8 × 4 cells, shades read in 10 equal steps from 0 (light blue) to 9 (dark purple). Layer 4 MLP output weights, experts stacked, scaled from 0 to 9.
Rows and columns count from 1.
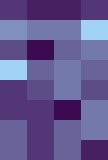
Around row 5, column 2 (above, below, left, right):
5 7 7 4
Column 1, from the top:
7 3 6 0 7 7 5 5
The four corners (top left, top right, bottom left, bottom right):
7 7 5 8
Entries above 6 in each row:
4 0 1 0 1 3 1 2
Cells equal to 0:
2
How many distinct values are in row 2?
3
